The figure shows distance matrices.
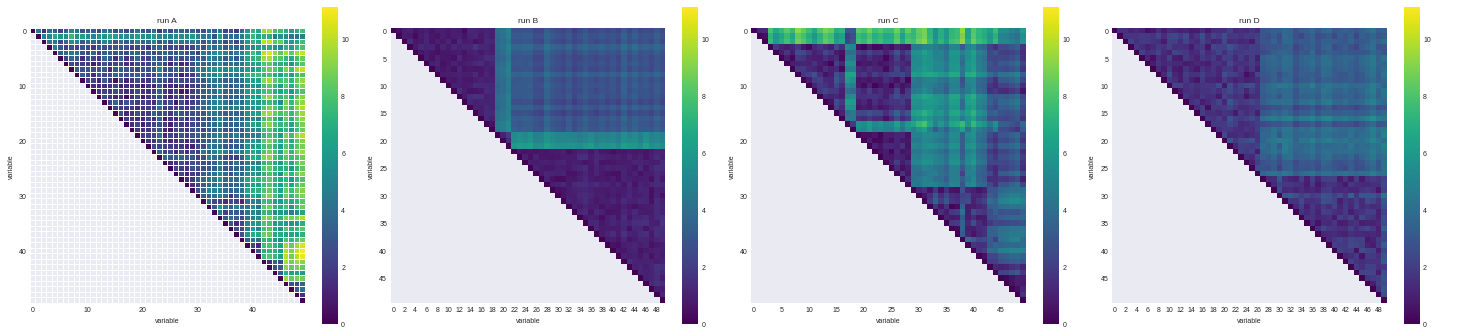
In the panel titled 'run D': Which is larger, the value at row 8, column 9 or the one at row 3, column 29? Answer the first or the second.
the second
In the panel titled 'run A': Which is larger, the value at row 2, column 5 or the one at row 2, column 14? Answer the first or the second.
the second
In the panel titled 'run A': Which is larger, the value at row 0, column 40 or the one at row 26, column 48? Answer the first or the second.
the second
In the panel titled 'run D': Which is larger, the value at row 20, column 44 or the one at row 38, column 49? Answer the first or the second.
the first
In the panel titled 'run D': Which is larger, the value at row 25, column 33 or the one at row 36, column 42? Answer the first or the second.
the first
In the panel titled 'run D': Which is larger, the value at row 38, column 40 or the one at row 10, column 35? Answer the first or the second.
the second
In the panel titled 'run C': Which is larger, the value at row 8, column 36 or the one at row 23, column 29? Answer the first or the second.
the first
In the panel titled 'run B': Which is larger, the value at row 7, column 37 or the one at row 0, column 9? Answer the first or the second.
the first
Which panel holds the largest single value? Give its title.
run A
